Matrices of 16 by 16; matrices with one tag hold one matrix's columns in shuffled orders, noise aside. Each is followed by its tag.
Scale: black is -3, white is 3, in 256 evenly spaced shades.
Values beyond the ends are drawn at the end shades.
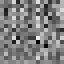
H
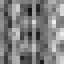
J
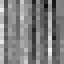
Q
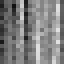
Q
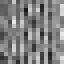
J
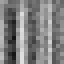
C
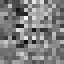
H
